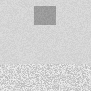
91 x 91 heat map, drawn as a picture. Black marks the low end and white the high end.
In the top middle lies a patch that is lower than the rest. The values are skewed, with a long tail toward low values. Overall the values sit about 80% of the way up the scale. The top part is calmer, up to a seam about 70% of the way down. The top middle is the ninth with the lowest average.
